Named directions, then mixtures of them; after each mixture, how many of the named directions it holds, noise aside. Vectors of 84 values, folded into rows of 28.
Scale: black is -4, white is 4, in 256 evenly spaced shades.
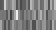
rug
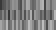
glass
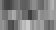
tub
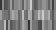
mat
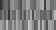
one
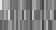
two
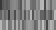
one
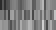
three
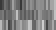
three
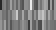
two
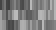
three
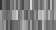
three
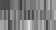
two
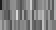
three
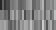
three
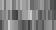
two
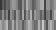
one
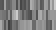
two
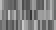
two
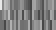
two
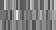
one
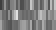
three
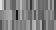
three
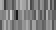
one
